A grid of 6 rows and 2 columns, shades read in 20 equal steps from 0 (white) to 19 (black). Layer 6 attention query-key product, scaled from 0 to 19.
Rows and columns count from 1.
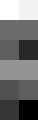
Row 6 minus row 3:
3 3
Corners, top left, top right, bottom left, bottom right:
0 1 15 19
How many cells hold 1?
1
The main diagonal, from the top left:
0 11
